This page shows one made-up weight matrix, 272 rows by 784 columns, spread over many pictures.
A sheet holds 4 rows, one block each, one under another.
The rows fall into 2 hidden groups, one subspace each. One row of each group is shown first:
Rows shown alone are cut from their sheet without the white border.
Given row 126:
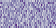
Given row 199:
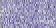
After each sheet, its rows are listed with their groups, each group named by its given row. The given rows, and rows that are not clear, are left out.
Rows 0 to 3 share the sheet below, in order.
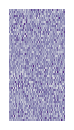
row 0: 126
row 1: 126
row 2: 199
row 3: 199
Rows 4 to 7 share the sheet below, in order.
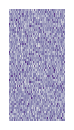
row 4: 199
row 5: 199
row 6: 199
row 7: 126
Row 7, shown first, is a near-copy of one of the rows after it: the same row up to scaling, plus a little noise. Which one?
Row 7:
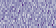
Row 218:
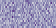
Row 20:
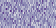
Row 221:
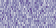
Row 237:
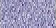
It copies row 237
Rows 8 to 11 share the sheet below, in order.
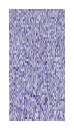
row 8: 126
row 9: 199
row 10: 126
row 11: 126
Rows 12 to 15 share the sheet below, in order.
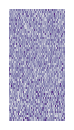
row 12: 199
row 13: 126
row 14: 126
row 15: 199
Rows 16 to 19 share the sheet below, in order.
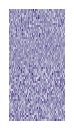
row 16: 199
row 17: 126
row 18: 126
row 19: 126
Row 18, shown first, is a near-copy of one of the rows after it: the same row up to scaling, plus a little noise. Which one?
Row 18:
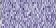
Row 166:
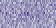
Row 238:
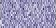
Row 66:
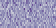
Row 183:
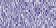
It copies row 238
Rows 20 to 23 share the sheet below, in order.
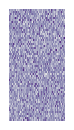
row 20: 126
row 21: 126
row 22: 126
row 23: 199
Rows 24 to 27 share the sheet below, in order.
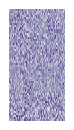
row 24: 199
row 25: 126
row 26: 199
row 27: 126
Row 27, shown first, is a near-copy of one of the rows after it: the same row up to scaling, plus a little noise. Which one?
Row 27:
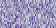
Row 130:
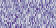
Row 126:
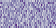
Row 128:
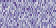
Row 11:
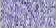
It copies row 130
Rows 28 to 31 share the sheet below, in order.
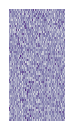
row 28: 199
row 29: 199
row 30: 199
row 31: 199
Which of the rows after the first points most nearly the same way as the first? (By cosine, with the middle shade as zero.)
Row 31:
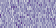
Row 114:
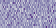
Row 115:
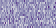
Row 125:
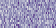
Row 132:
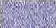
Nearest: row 125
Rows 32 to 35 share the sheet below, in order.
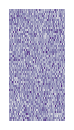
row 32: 199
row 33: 126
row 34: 126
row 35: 199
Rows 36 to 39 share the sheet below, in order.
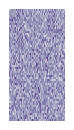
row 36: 199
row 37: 126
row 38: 126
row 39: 126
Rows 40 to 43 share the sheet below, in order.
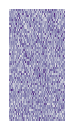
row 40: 199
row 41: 199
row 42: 126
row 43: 199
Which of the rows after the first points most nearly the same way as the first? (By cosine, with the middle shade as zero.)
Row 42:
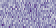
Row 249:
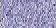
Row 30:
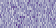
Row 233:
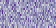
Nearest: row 249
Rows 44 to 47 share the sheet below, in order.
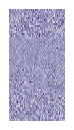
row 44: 199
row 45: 126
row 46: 199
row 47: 126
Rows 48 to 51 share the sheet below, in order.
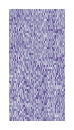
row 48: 199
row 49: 199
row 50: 199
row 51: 199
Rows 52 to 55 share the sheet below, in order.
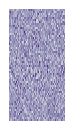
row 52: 126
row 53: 199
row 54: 126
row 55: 199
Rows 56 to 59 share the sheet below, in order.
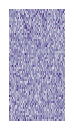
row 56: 199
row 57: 126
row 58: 126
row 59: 126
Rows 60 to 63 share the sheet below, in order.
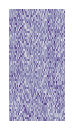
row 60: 199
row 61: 199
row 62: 199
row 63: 199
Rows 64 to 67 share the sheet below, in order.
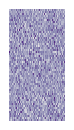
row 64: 199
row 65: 199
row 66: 126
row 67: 199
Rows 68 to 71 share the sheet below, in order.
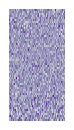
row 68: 126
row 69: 126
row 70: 126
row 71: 126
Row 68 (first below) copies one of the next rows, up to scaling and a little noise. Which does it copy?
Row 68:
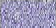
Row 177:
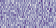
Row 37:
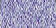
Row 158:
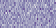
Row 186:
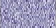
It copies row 186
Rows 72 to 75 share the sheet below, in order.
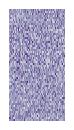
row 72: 199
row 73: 126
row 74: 126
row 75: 126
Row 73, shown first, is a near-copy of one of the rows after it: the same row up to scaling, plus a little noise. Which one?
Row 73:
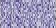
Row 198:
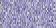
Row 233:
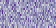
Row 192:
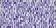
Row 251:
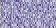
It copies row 251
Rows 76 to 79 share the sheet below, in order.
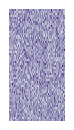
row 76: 126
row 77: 199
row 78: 126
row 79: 199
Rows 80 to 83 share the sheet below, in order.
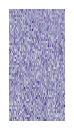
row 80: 126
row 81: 126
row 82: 126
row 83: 199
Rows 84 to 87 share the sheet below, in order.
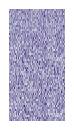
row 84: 126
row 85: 199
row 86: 199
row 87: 199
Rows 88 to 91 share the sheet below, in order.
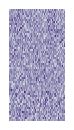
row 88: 199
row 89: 126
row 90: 126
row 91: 126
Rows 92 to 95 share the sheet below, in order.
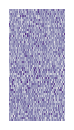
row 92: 199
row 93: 199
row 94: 126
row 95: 199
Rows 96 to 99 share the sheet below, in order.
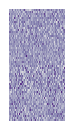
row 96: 126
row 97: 199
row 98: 199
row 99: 199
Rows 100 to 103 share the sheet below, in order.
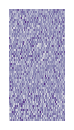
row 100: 126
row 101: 126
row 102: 126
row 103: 126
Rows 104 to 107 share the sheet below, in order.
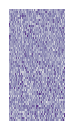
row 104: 199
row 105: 199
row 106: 199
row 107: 126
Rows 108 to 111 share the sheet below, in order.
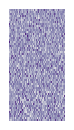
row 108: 199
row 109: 126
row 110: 126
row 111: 199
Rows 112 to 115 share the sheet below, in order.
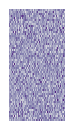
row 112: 199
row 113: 126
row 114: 126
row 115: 199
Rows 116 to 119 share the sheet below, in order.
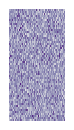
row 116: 199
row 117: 126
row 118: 199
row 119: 126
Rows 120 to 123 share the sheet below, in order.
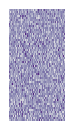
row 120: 199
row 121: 199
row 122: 199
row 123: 199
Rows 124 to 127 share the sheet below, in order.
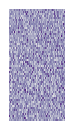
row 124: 199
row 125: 199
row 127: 126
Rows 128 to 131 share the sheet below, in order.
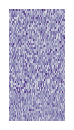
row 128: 126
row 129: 126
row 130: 126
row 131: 199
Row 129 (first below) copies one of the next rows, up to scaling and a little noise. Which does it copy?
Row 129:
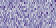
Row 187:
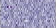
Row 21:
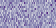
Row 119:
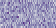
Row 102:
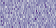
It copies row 21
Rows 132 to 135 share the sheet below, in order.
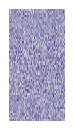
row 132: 126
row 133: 199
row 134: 199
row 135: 126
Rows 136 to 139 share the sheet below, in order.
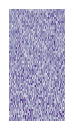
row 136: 126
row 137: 199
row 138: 126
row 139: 199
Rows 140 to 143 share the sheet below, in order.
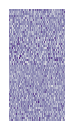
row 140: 126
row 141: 199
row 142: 199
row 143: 199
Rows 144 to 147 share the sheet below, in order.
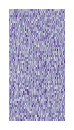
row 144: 126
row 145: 199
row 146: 199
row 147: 126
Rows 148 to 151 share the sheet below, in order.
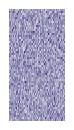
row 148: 126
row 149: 126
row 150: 126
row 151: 199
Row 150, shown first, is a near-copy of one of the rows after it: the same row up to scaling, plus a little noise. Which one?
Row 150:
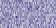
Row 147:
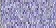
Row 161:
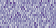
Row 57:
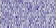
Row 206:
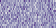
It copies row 57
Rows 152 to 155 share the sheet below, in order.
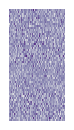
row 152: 199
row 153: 199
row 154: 199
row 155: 126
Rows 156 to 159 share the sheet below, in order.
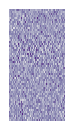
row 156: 126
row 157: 126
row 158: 126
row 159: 199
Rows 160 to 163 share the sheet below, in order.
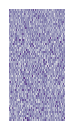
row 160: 199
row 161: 126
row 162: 199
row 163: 199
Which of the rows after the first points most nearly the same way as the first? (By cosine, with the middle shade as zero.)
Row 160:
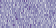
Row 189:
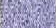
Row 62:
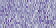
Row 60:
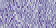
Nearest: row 189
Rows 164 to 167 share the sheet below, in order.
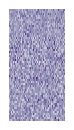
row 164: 199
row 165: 199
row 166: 126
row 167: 126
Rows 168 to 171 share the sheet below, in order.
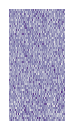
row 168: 199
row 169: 199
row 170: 199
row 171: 199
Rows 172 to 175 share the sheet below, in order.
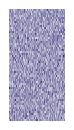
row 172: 126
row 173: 126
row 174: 126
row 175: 126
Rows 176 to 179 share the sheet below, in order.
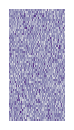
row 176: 199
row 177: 126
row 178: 199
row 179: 199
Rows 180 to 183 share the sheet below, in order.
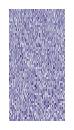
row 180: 199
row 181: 199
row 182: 126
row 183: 126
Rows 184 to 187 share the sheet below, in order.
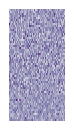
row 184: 199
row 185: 126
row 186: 126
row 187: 126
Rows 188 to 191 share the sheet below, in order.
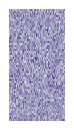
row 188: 126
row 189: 126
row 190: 199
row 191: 126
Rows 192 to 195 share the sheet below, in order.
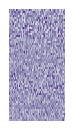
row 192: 126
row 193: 126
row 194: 199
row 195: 126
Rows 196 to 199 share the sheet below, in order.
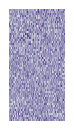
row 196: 199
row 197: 126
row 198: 126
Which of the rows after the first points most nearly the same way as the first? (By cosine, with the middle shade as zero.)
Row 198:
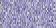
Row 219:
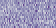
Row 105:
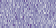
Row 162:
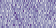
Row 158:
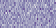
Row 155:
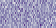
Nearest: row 158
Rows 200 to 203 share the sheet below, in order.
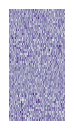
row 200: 199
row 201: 126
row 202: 126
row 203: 199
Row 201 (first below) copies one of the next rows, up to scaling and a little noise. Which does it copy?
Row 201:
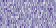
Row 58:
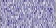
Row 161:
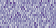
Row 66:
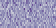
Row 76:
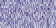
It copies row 58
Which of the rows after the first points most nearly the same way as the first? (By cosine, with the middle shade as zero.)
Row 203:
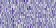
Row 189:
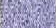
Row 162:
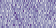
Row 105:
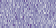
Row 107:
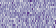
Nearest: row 105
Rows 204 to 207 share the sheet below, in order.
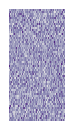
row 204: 126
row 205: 199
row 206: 126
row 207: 126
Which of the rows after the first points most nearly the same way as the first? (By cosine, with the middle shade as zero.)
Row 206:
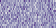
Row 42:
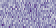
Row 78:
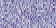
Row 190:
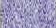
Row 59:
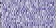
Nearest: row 59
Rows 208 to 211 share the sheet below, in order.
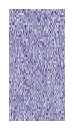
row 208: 126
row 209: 199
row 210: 199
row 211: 126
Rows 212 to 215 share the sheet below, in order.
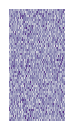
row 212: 199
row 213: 126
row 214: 126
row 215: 199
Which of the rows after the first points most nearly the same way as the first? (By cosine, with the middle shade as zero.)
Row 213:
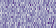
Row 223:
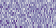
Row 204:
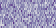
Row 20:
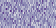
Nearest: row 204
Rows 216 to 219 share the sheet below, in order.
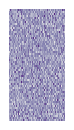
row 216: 126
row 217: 199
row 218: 126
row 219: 199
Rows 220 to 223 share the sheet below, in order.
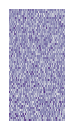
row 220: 126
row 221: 126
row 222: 126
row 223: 126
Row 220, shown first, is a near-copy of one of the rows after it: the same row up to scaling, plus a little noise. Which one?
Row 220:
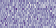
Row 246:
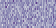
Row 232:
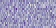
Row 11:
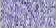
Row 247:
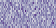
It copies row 232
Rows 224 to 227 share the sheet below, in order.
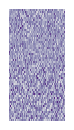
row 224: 199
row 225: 199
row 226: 126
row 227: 126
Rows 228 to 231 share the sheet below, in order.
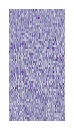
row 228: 199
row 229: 199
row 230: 199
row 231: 199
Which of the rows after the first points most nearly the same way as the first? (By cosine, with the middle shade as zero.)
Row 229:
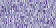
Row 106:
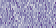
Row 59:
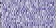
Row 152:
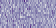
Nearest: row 59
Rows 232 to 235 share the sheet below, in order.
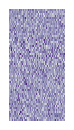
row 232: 126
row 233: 126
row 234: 199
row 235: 199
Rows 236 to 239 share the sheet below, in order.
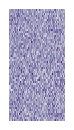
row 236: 199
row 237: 126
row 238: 126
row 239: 199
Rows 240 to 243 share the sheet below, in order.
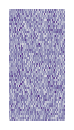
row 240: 199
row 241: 199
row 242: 199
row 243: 126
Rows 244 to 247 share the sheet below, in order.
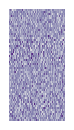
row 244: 126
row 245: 126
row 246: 126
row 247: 126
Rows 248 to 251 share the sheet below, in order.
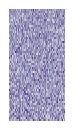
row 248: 199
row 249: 126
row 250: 126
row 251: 126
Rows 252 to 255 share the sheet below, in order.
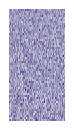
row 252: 126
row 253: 199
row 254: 199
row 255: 126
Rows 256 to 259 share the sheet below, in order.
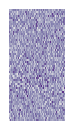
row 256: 126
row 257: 199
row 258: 126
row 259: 126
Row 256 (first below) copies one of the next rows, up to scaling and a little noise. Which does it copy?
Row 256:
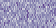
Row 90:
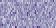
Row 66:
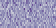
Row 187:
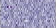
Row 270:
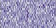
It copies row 270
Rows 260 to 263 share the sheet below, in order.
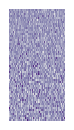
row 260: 199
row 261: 199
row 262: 199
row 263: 199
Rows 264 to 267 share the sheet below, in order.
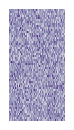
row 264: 199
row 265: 126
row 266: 199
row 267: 199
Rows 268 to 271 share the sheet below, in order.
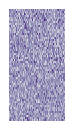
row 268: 199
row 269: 199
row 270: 126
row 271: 199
